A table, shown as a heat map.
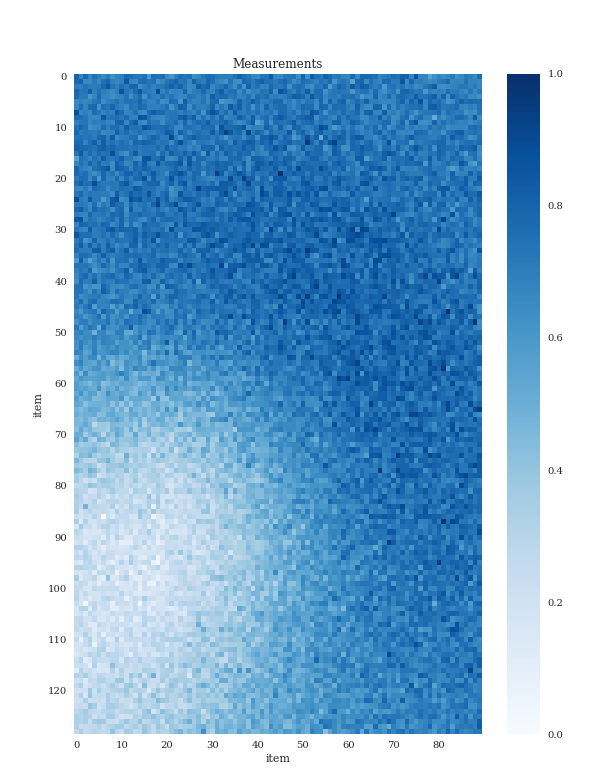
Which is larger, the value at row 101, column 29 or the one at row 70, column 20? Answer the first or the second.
the second
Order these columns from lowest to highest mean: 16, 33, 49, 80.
16, 33, 49, 80
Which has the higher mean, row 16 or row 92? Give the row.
16
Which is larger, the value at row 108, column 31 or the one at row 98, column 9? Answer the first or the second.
the first
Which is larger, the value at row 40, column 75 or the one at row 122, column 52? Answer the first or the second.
the first
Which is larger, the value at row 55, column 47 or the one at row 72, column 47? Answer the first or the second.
the first
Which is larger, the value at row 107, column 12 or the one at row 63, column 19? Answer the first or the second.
the second
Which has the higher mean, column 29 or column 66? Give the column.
66
